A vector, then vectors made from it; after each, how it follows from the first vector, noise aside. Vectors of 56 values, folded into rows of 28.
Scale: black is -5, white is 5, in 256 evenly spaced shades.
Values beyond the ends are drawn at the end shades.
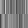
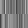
copied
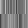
copied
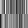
scaled up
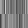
copied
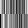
scaled up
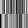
scaled up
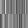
copied
